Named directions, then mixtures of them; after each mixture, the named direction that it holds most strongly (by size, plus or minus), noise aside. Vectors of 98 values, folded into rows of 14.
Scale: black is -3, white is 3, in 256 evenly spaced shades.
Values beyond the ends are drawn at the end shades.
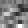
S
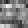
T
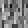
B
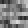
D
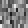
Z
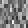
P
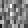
Z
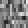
P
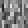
B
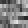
D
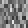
P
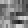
D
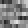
D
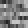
D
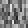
P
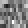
P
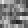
D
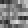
D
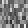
P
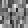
Z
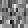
Z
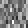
P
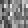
B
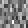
P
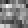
T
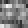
T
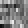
T
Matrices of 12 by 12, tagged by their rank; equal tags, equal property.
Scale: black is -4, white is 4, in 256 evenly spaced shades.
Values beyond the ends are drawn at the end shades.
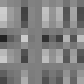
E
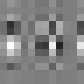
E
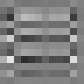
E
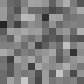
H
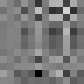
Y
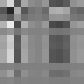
E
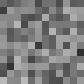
H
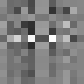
Y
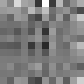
Y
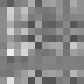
Y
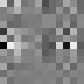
Y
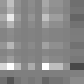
E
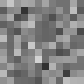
H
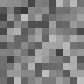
H
